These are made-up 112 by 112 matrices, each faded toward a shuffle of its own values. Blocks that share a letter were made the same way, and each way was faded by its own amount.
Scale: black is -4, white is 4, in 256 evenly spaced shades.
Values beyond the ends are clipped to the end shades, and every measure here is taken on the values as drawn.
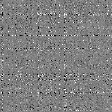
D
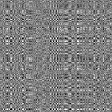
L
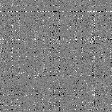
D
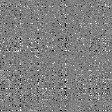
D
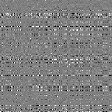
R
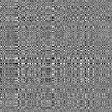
L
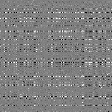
R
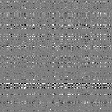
R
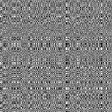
L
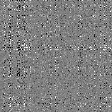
D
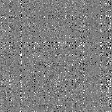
D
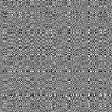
L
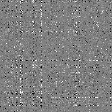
D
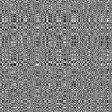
L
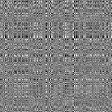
L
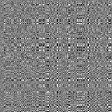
L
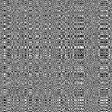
L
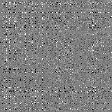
D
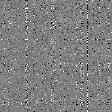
D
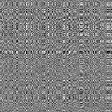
L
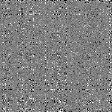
D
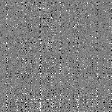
D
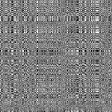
L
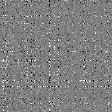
D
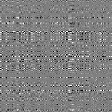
R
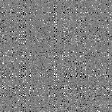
D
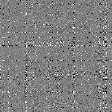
D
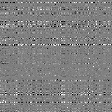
R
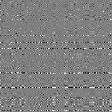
R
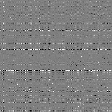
R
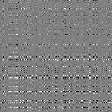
R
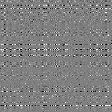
R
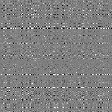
R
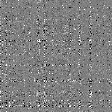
D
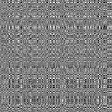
L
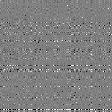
R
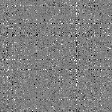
D
